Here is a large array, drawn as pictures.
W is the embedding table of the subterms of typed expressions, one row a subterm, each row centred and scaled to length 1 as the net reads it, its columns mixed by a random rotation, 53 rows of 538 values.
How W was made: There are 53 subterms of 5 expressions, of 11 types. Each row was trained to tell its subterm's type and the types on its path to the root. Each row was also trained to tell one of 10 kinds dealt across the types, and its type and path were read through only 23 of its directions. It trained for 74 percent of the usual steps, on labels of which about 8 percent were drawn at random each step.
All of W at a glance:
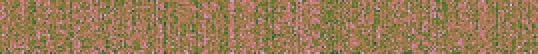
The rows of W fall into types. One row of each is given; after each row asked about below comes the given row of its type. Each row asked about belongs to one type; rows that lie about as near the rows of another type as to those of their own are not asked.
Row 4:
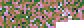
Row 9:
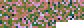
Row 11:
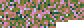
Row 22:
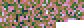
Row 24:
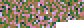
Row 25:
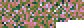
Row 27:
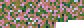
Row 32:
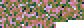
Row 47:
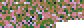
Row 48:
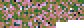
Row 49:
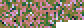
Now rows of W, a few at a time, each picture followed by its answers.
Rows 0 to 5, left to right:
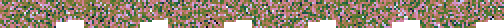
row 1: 4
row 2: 48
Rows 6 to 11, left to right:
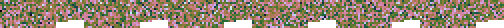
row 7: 47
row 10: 32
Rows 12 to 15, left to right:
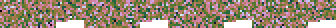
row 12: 9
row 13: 47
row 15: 49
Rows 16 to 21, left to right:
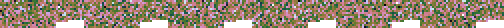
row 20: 32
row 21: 11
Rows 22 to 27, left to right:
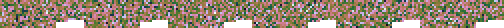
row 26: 25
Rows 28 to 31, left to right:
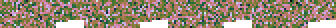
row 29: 4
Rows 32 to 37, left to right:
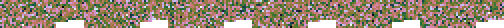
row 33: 11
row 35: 9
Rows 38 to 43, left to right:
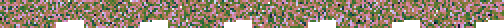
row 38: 27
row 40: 49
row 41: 22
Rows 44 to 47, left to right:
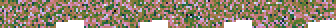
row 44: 11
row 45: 32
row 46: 22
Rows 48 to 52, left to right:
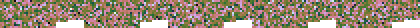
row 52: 47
